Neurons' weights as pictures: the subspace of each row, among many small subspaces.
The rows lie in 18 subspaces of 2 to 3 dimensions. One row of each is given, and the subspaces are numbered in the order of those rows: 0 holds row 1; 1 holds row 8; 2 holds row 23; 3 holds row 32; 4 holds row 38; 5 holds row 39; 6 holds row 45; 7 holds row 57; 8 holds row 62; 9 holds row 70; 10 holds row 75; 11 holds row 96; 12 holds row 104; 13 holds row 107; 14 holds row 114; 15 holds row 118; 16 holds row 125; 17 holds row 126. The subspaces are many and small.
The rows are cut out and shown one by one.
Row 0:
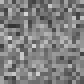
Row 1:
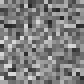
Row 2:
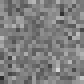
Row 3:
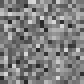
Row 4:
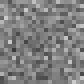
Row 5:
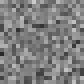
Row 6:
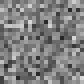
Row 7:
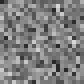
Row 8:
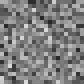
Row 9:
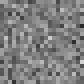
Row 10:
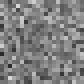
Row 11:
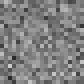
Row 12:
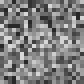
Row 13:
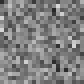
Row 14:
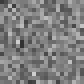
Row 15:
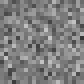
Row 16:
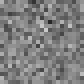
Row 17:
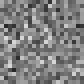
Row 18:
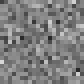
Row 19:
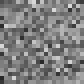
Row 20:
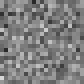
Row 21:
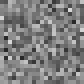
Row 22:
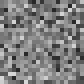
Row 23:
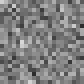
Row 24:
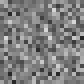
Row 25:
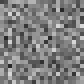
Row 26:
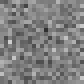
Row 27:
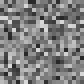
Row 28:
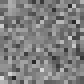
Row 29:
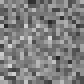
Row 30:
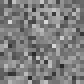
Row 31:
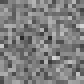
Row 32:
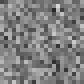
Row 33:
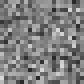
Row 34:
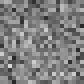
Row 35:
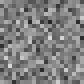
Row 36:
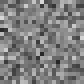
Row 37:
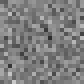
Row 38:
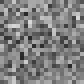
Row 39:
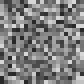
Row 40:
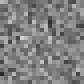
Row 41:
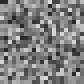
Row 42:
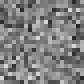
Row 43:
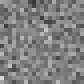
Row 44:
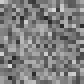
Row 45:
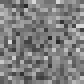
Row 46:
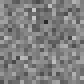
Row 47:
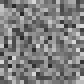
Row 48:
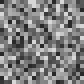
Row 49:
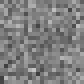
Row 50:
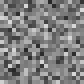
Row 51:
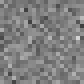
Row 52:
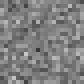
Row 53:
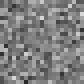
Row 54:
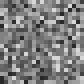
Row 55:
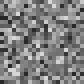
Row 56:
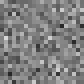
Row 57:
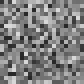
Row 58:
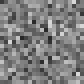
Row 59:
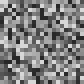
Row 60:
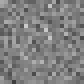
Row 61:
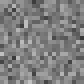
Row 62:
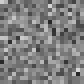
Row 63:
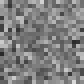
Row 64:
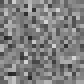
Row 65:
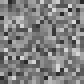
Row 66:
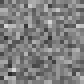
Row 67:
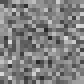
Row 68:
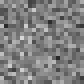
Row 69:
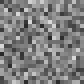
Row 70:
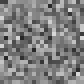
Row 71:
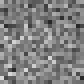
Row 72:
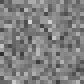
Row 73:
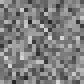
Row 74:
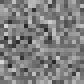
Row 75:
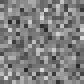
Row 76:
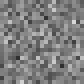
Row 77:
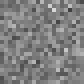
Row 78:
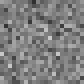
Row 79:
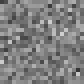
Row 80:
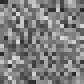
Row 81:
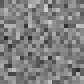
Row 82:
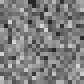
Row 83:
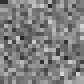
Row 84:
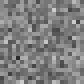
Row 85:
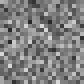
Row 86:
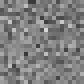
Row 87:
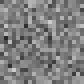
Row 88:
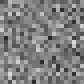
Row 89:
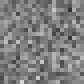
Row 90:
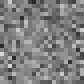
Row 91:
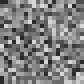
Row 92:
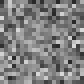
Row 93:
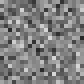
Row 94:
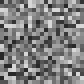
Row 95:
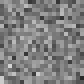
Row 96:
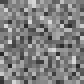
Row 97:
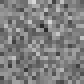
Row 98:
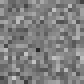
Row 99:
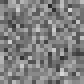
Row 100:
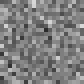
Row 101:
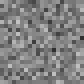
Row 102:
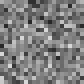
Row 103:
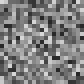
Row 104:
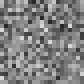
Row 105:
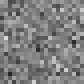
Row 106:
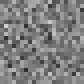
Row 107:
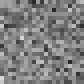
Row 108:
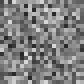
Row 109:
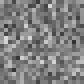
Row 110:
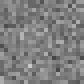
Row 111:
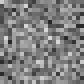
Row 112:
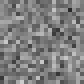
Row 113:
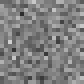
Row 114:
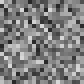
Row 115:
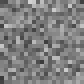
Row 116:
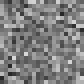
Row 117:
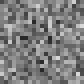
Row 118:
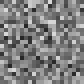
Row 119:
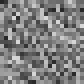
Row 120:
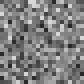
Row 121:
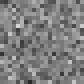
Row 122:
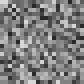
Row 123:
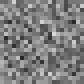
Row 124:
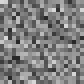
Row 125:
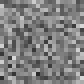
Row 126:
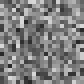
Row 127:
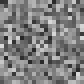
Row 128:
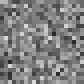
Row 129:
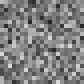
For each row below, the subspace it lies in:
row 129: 11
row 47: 16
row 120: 10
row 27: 12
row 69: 14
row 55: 12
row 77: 13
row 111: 6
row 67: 6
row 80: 17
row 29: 15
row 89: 4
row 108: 7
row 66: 0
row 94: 0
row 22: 1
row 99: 13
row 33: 4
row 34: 3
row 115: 13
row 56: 16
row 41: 8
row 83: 13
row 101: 10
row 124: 17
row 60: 5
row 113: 6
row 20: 12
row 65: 9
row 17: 0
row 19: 13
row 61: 2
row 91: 13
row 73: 14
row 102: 11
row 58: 8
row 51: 14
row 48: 10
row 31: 9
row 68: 15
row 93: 10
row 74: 15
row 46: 7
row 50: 12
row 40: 8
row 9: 16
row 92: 3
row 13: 3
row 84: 7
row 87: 15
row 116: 5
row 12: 4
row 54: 1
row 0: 4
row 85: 11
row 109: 0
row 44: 17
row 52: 11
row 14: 2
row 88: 16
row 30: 7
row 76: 7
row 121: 2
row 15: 1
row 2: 5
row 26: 6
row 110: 9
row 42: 7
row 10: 17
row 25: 16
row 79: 8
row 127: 9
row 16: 12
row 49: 4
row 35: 14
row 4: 6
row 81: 0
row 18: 8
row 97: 10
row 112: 4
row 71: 0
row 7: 3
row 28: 1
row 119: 17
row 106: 15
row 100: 1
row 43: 1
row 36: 12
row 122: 2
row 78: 11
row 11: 3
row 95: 5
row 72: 14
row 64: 7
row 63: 17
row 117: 8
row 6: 7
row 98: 11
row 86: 12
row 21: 9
